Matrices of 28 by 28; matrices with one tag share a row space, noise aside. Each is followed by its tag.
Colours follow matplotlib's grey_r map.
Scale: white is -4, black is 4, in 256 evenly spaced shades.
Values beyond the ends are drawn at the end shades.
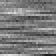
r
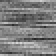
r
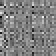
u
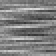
r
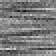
r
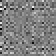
u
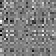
u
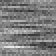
r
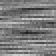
r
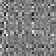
u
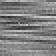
r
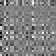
u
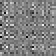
u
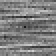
r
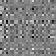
u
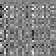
u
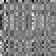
u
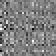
u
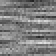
r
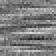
r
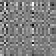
u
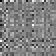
u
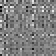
u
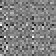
u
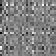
u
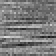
r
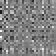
u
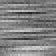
r
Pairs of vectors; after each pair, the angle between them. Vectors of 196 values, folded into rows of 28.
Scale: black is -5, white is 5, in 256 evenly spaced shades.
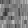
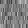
partly aligned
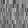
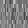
nearly opposite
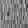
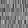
orthogonal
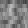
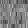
partly aligned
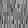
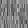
partly aligned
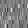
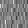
partly aligned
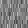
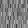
nearly opposite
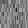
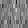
partly opposed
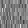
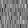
nearly opposite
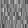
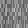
partly aligned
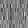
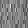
partly opposed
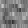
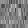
partly opposed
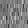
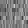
partly aligned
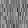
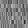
orthogonal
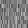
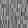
nearly opposite
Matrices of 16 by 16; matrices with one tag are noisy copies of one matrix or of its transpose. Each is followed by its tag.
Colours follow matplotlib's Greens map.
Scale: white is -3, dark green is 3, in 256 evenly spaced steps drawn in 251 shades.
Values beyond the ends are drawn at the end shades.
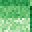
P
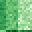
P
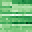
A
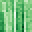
A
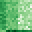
P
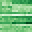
A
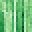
A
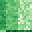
P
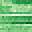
A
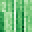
A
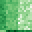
P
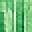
A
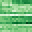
A
